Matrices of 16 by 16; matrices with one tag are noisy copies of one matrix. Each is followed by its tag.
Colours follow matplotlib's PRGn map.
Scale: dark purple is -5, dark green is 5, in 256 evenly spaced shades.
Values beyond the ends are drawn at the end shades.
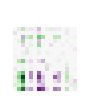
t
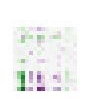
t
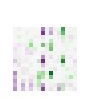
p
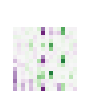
p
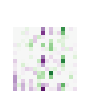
p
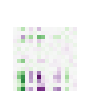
t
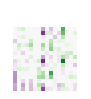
p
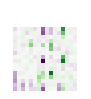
p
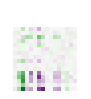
t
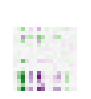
t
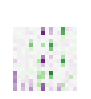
p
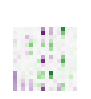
p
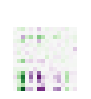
t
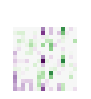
p
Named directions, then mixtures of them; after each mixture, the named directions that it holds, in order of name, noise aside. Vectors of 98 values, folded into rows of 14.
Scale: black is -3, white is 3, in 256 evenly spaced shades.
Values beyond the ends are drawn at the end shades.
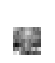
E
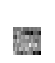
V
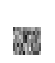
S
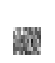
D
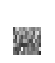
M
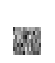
M, S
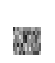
S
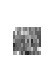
D, E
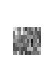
D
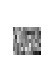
M, S, V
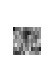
E, S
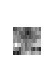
E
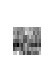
E, S, V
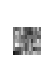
D, E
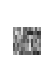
D, S, V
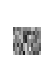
S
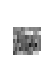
V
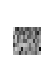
M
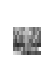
E, M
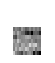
V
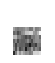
V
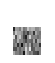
M, S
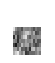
E, M, S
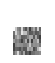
D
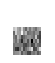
D, M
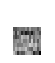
D, V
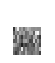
M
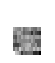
E, V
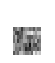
D, S, V
